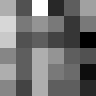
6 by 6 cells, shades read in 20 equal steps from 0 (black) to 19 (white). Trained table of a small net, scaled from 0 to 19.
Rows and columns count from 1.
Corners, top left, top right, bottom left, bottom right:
13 12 10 3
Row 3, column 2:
6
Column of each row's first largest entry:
3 1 1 3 1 3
